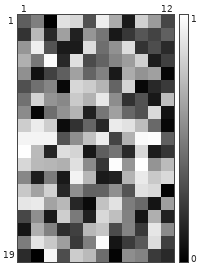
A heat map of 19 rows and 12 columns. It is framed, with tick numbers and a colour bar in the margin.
Mirror symmetry: none. Histogram: flat. Ninth with the highest average: middle left. Average level on the scale: 50%.
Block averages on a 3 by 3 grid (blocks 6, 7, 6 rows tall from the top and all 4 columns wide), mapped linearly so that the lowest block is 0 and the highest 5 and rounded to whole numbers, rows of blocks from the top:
130 | 544 | 421
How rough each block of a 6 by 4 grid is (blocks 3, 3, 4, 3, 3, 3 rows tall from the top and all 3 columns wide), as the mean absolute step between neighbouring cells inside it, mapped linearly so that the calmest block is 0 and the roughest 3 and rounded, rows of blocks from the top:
1210 / 1111 / 1122 / 1121 / 1103 / 2121
